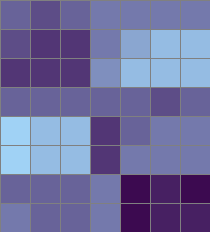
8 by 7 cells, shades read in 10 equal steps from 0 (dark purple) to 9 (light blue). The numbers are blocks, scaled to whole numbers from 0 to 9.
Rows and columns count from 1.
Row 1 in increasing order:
3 4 4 5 5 5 5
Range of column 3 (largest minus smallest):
6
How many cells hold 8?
9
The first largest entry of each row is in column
4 6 5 1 1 1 4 1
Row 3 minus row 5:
-7 -6 -6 4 4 3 3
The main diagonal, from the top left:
4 2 2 4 4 5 0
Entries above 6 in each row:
0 3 3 0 3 3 0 0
